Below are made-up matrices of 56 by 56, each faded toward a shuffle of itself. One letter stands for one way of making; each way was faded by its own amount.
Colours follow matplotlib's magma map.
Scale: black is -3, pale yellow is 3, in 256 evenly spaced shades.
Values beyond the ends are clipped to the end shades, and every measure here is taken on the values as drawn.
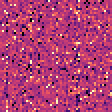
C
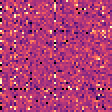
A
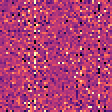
A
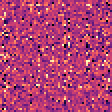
A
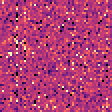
C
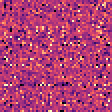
A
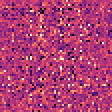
A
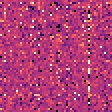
A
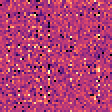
A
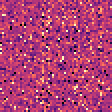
C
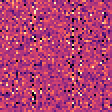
A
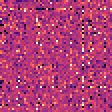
A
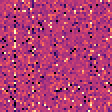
C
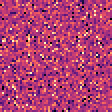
C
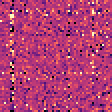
A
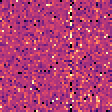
C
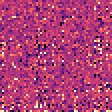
A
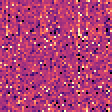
C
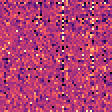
A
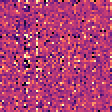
A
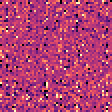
A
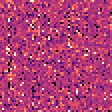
C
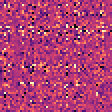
A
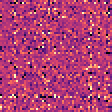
A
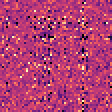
A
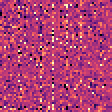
A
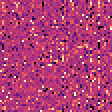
C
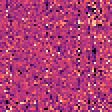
A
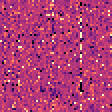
C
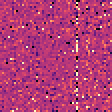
C
